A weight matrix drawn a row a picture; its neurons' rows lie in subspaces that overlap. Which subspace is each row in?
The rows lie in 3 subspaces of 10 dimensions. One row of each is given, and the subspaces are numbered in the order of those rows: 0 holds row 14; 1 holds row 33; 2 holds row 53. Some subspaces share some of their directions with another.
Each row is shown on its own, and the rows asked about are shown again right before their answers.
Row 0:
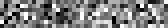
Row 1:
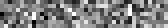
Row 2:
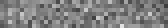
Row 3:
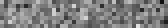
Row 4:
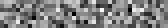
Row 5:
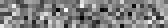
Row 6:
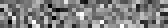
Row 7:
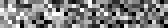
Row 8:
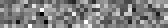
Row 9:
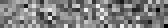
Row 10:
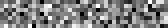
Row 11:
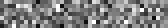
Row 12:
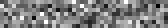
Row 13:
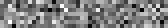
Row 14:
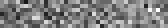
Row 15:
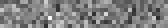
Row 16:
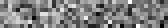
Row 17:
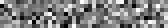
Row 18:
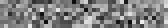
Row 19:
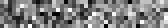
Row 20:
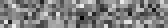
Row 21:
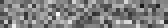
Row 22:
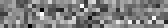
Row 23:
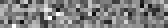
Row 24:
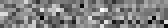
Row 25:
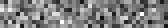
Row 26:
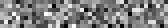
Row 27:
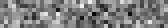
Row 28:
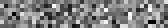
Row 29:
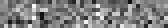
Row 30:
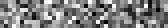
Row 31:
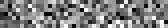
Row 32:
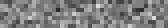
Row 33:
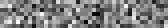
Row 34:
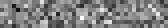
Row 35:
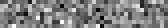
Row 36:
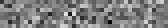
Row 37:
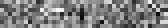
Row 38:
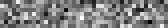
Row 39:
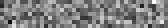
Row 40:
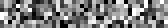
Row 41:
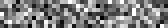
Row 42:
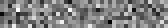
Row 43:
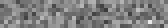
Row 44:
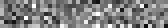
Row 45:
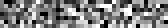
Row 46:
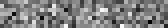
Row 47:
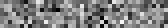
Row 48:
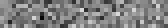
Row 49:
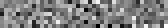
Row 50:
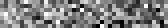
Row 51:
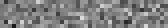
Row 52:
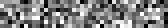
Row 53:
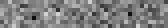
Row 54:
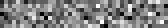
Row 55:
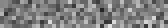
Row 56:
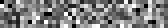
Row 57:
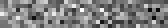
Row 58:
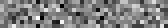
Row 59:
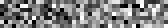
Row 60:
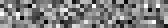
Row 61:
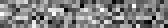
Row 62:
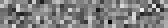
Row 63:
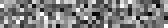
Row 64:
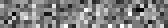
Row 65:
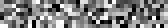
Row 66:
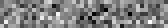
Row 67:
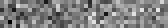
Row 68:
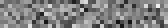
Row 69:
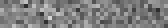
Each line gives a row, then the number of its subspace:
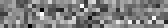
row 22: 2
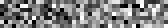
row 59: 2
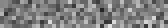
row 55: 1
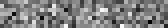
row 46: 2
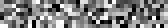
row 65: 1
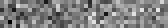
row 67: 0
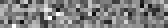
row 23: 0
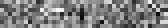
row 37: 0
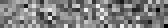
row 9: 1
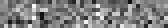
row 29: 0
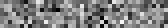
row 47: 0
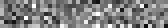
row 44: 1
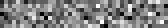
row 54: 1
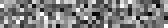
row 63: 1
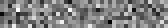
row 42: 1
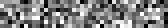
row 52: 0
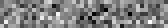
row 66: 0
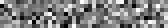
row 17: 2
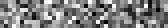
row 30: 2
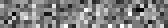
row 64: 1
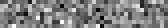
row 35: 0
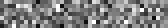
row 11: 1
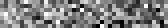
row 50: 1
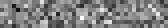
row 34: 2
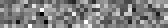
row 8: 1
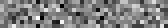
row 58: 0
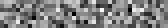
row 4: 2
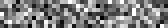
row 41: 1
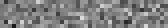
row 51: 0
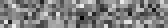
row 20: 2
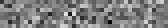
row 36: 2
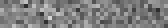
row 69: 0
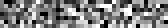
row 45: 0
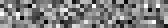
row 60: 1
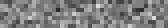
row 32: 2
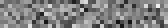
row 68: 1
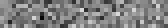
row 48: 0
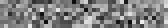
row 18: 1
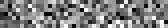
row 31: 0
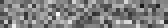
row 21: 1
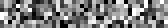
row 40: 0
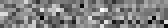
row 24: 2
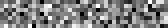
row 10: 1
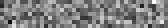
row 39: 1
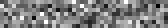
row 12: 2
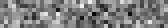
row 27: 2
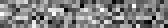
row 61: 2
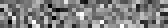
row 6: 0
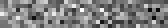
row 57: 2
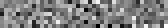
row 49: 1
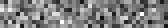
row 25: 0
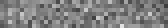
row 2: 1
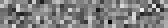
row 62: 1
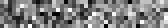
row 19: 0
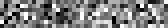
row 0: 2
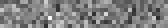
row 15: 0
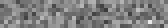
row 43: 2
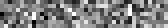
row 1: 1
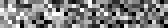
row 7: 0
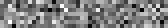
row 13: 2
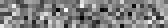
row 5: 2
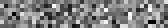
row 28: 2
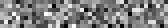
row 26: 0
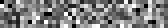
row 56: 2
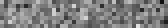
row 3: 0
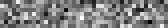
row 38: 2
